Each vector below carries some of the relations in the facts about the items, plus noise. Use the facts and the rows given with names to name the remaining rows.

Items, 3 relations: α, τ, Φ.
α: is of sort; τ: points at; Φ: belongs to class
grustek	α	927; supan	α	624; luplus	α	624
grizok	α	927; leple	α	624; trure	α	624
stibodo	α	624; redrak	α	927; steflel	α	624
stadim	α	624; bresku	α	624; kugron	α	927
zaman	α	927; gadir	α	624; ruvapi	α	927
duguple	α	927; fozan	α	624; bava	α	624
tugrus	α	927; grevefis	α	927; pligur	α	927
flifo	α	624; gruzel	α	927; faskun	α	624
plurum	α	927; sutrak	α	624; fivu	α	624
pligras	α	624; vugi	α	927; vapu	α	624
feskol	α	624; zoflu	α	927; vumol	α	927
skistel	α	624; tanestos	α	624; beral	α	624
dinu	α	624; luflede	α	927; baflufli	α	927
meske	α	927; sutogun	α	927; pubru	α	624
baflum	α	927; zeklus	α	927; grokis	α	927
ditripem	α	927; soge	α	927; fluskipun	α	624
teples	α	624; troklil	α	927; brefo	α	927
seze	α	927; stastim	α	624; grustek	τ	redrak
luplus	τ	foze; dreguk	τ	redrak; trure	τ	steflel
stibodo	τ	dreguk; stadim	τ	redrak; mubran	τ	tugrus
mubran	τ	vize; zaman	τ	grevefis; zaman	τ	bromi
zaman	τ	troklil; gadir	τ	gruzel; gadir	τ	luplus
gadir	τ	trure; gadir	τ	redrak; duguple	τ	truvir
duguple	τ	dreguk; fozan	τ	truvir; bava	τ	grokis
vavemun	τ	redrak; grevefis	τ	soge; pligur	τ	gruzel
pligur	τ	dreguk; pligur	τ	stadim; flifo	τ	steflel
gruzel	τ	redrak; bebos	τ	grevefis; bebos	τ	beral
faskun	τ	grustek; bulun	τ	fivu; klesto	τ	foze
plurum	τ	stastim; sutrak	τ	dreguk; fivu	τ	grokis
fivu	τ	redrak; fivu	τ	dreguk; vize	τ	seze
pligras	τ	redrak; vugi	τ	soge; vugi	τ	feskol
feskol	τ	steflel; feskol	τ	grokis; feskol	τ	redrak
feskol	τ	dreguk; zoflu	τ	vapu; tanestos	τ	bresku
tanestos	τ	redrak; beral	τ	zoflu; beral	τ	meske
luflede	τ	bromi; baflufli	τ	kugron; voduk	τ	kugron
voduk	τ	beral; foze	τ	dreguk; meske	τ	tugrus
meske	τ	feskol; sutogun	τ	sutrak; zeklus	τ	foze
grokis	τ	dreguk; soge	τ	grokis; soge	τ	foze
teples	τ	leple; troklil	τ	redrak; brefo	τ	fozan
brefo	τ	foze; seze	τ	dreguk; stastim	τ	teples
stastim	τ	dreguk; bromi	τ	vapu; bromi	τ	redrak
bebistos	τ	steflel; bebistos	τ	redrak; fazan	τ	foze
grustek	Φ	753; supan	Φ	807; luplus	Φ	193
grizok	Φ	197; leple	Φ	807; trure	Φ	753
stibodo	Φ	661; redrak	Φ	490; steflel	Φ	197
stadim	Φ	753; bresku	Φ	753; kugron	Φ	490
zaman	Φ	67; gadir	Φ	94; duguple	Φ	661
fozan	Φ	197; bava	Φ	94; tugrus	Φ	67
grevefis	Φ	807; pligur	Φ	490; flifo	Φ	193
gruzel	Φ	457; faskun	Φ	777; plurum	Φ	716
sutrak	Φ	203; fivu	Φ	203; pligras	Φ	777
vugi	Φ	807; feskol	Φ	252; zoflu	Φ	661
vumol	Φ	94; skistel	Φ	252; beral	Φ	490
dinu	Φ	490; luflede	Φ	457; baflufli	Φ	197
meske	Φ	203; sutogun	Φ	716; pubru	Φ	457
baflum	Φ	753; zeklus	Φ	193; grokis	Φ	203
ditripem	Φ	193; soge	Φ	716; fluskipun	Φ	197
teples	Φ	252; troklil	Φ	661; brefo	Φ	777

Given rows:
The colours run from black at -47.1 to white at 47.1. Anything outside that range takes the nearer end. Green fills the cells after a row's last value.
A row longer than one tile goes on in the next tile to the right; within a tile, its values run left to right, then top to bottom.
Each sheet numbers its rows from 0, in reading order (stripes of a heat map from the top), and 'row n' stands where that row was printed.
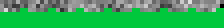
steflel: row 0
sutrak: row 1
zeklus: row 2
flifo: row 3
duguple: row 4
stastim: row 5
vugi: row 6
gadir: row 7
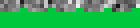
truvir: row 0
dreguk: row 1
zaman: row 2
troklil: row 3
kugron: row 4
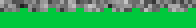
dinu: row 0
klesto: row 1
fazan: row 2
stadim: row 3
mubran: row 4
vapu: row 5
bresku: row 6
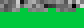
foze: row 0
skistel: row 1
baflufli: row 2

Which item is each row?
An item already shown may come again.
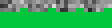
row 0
grevefis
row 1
seze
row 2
brefo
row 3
zeklus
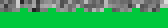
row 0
foze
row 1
brefo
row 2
bromi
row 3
luflede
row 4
ruvapi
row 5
zoflu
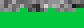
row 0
bromi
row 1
soge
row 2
skistel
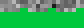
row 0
bulun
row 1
fivu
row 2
luflede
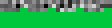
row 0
baflufli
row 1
grizok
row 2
redrak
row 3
supan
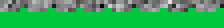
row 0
sutrak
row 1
bava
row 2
vize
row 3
grizok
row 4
leple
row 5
grustek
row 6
beral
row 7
tanestos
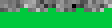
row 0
ruvapi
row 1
pubru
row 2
fluskipun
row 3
vumol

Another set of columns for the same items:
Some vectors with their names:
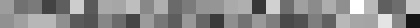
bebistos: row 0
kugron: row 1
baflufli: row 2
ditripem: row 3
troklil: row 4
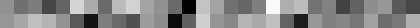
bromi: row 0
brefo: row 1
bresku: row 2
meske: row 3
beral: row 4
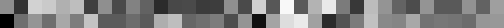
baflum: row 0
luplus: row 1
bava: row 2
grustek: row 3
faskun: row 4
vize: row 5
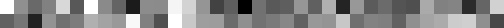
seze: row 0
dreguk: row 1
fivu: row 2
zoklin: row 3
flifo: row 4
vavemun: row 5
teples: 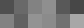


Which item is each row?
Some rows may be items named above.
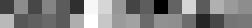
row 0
luplus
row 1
fivu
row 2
zeklus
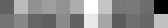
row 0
zaman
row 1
sutrak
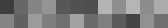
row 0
skistel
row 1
tugrus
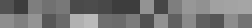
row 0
fozan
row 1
bava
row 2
vugi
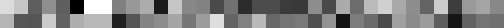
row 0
stibodo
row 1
grokis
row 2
feskol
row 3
bava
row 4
brefo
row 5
soge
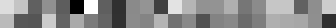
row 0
stibodo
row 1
foze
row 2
pligur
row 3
redrak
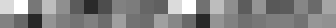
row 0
duguple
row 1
vapu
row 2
duguple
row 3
bulun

